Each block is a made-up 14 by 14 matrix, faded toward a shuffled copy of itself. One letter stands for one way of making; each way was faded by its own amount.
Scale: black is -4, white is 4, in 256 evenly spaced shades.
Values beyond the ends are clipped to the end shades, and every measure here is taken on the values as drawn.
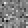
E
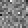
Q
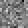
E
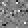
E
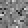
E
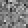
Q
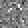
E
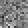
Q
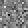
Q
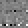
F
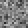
Q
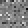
E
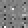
F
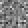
Q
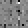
F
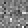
E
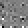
F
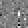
F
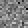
Q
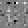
F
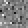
E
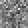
Q
